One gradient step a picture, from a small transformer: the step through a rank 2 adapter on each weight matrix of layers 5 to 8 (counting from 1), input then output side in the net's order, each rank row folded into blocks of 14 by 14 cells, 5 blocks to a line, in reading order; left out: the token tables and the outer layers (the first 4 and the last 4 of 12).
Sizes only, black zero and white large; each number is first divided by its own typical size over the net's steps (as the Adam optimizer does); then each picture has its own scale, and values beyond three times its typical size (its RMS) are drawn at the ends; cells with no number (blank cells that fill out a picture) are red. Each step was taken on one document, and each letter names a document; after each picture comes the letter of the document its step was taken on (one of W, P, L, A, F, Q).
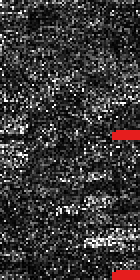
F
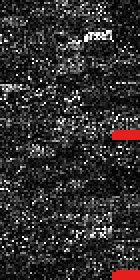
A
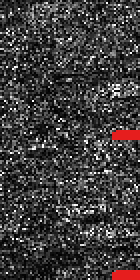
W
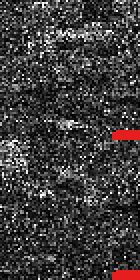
W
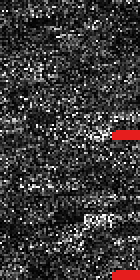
F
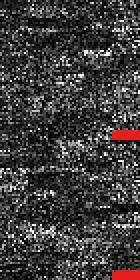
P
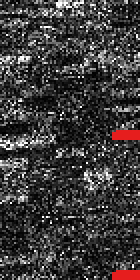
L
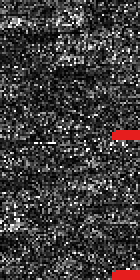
W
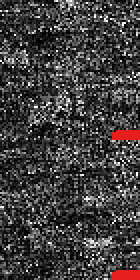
P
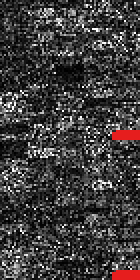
L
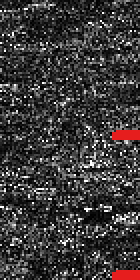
W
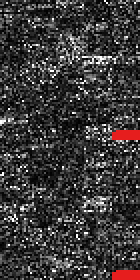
W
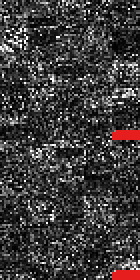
F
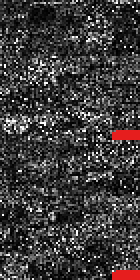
F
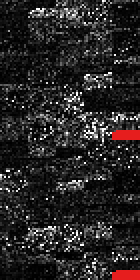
A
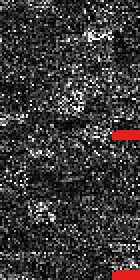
F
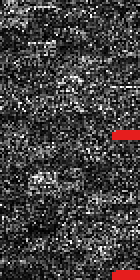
P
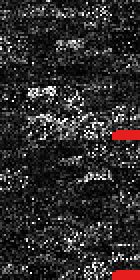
A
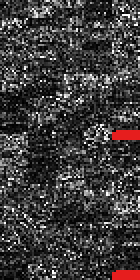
P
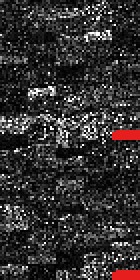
A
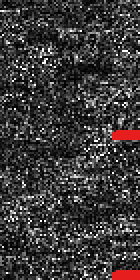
W
